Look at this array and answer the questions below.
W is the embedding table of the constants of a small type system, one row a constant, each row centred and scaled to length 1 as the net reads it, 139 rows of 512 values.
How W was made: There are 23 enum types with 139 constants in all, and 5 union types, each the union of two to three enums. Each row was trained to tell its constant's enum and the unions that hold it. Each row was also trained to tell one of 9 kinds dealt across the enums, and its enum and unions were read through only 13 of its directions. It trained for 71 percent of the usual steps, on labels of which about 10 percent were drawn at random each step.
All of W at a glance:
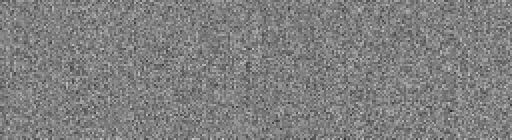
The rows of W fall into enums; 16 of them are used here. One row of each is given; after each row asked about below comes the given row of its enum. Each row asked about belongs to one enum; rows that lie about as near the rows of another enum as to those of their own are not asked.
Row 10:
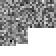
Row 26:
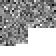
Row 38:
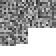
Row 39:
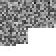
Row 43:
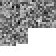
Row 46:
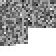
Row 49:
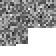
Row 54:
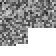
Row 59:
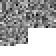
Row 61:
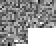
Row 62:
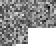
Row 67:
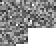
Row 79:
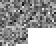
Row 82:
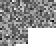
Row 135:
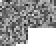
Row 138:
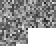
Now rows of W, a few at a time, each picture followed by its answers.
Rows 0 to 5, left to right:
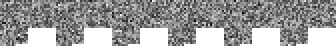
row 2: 43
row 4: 62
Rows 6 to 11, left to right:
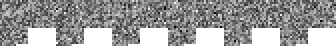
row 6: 54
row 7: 59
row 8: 43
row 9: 59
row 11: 82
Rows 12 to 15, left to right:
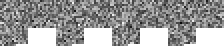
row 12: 61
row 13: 138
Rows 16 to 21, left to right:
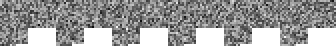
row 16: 39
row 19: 61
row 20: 67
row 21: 38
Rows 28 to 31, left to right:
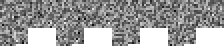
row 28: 61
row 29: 49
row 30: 26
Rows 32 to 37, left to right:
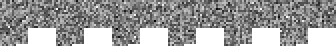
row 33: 49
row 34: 62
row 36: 39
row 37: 10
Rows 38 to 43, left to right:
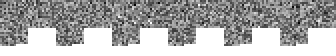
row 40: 10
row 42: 82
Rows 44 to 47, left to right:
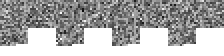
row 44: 43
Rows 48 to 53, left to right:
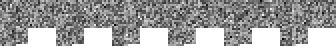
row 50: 26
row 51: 79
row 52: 79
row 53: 26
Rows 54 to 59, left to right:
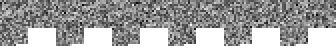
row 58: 10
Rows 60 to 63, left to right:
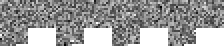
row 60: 39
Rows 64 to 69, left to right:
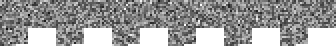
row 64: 46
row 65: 38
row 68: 39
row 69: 26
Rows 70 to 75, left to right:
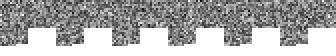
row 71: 54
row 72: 10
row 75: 67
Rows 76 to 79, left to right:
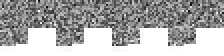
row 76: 59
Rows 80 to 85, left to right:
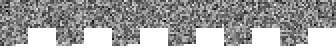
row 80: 10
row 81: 59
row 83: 61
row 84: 79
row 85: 38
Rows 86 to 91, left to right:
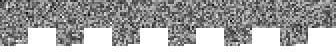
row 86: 38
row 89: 67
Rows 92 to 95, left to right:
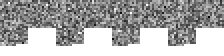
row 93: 62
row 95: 49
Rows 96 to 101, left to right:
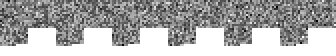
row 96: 135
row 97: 26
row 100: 49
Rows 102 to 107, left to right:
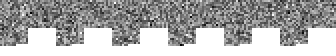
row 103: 46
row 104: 39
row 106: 38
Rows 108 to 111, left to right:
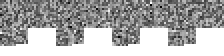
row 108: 61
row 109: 54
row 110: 49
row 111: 10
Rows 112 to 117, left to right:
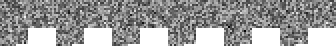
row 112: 135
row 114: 82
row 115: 135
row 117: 38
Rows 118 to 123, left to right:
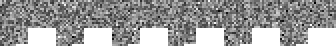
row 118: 46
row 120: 59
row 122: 43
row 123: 39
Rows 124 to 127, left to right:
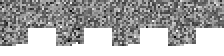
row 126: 26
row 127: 82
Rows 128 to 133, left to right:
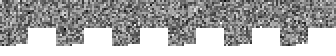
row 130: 49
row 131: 43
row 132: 61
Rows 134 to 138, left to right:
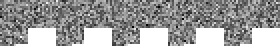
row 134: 62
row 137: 79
